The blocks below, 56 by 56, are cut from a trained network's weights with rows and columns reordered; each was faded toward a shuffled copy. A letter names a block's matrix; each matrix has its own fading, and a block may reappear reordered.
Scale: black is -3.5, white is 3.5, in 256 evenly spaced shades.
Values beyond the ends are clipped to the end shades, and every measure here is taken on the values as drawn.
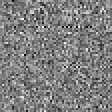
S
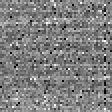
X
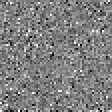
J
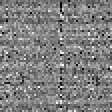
X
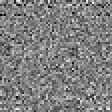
S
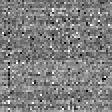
X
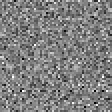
S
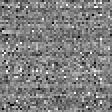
X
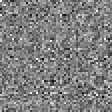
S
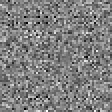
S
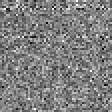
S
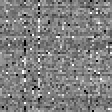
X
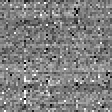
X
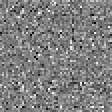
J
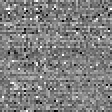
X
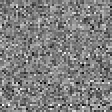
S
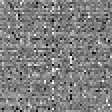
X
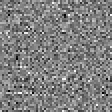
S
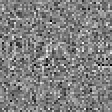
S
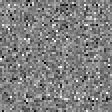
J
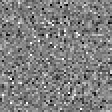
J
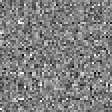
S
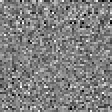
S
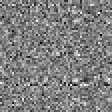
S
